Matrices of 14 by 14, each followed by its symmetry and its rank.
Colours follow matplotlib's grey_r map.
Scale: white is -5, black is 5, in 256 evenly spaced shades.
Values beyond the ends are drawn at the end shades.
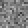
neither, full rank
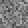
neither, full rank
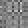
neither, rank two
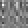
neither, rank two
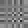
symmetric, rank one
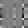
neither, rank one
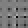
symmetric, rank one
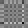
symmetric, rank one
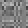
neither, rank two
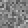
neither, full rank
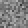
neither, full rank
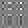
neither, rank one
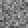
neither, full rank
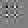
symmetric, rank one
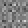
neither, rank two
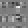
neither, rank two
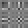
symmetric, rank one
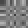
symmetric, rank one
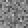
neither, full rank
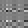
neither, rank one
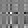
neither, rank one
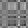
neither, rank one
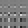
neither, rank one
